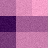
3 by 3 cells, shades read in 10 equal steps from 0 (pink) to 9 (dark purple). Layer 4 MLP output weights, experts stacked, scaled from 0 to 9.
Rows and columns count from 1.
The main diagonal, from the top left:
3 4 2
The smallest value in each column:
3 1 0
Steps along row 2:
down same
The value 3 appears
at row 1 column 1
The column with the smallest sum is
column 3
